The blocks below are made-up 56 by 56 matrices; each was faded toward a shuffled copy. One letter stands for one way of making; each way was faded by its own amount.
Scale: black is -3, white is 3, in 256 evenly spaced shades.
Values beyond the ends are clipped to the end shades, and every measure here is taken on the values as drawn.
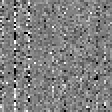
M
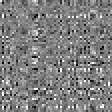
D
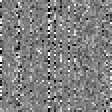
M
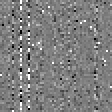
M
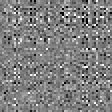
D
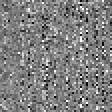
M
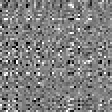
D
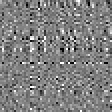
D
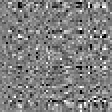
D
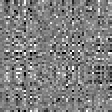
D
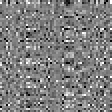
D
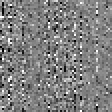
M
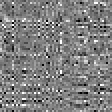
D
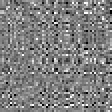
D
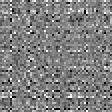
D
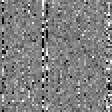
M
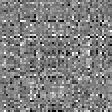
D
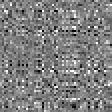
D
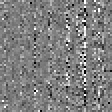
M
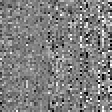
M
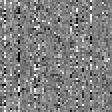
M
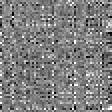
D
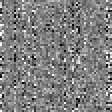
M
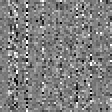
M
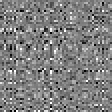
D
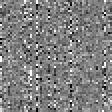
M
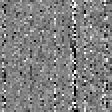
M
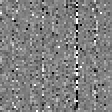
M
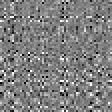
D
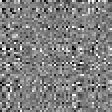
D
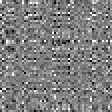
D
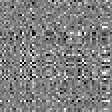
D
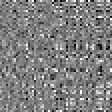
D
